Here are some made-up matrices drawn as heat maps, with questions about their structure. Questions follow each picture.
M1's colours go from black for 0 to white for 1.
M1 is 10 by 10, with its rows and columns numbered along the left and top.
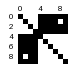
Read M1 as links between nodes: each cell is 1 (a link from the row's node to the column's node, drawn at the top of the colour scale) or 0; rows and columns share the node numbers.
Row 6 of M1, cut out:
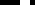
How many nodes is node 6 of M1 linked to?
5
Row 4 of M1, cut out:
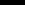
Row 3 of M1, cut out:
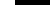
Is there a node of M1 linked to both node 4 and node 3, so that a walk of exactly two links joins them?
no
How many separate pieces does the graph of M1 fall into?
1
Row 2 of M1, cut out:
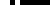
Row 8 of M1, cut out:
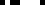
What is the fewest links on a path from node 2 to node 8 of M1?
2
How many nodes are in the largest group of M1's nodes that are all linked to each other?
6
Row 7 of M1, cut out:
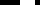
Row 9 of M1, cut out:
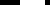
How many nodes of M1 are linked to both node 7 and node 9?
4
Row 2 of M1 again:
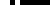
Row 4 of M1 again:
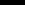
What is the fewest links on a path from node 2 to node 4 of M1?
3
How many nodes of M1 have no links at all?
0
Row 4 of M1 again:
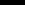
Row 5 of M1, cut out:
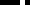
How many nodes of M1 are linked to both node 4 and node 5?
4
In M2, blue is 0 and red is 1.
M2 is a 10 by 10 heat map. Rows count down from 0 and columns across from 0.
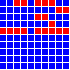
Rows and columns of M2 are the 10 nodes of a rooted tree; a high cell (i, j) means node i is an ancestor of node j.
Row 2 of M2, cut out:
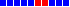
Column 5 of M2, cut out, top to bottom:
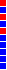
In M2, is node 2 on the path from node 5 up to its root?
yes
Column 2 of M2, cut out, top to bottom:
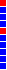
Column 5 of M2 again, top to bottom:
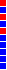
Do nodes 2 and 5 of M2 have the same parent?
no
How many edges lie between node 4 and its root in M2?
0
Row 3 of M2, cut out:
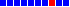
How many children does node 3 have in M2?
1
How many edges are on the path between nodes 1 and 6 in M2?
4
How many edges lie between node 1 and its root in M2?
1
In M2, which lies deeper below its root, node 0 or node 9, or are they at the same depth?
node 9
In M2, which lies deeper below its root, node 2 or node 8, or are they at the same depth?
the same depth
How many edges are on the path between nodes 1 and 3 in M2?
3
